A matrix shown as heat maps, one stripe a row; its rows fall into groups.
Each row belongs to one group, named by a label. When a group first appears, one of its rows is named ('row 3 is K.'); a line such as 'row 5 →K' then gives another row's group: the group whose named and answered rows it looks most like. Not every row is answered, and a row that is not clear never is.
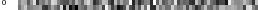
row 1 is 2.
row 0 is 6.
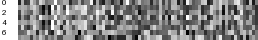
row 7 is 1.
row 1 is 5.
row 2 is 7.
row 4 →5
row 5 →7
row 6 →6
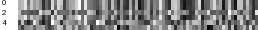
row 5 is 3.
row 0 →5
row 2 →6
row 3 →5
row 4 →7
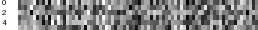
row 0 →6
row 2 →1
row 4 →5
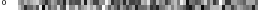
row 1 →5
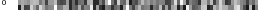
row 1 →2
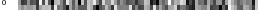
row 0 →6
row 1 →6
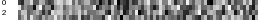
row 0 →3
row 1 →5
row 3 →2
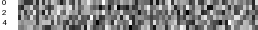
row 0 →6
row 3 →2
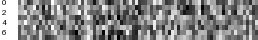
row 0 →7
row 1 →5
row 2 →5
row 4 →1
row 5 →6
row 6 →2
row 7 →3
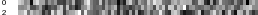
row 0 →1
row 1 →3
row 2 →5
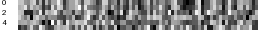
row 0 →5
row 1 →5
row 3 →1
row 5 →3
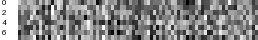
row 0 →5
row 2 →6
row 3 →2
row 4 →3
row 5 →6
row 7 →6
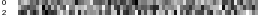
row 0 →1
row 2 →3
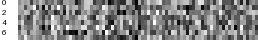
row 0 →1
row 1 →5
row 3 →7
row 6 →2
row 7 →1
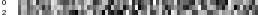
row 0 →6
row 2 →2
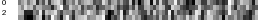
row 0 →6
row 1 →5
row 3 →7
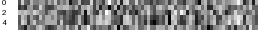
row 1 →3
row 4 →2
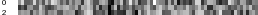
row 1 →3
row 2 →1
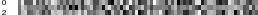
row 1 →2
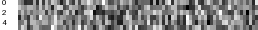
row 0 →6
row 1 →5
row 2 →1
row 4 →2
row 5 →7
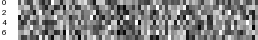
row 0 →7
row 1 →1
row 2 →5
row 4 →3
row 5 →3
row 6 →1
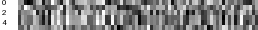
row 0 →7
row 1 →3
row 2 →6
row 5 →2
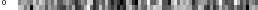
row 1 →1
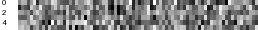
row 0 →6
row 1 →2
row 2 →1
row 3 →3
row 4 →5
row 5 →1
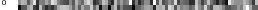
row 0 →6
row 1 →3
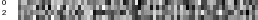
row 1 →6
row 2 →1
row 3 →6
